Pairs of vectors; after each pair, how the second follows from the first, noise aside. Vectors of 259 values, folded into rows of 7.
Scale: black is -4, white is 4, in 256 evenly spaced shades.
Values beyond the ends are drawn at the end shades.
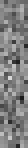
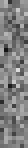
reversed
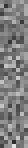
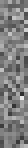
wrapped around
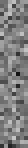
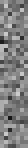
wrapped around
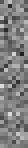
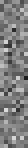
wrapped around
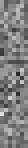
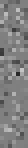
partly zeroed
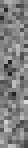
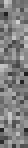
wrapped around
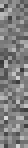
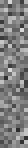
reversed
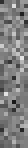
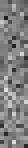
reversed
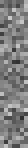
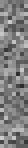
wrapped around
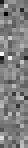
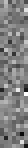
reversed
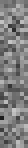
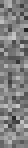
reversed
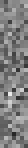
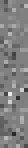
partly zeroed
